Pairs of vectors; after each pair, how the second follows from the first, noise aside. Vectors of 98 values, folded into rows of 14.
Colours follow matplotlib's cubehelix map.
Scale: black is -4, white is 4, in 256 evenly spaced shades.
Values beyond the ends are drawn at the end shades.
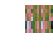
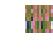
negated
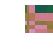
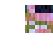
scaled up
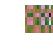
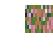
shuffled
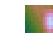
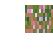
shuffled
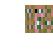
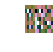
scaled up
